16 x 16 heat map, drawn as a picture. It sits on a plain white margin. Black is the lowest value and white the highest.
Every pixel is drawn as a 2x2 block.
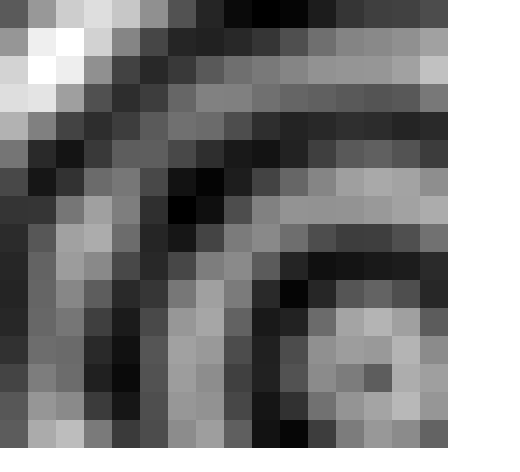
Rings: centred on the bottom right. Slope: none. Ninth with the highest average: top left. Odd rows or columns: none. Roughest part: top left.
